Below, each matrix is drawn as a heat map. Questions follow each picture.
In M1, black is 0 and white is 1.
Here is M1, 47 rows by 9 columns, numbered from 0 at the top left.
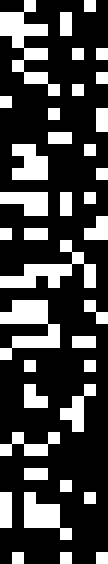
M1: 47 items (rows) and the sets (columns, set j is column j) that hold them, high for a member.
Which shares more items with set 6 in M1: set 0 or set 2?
set 2
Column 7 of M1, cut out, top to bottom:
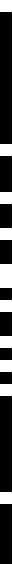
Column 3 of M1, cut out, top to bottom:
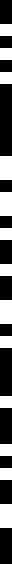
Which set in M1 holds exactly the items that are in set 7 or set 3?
2
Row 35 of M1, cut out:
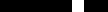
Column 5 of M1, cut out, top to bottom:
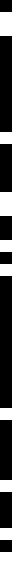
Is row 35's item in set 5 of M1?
no
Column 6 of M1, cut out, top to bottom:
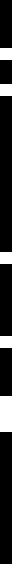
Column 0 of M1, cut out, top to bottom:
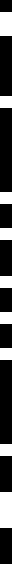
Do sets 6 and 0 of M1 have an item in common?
no
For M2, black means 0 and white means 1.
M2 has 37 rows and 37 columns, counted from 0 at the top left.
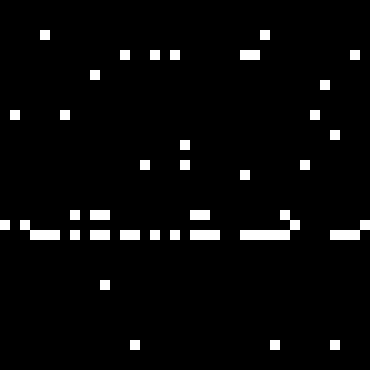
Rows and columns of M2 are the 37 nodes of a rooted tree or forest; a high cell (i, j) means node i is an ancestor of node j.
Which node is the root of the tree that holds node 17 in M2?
23
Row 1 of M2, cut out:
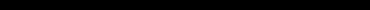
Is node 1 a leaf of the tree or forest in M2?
yes
